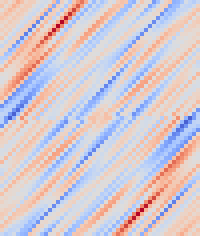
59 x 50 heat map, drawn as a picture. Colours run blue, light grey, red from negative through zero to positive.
Seam: none. Odd rows or columns: none. Slope: none. Symmetry: a half turn.
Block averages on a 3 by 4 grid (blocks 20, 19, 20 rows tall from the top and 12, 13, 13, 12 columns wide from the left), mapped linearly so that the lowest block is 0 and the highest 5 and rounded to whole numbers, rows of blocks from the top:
5302 | 0000 | 2035
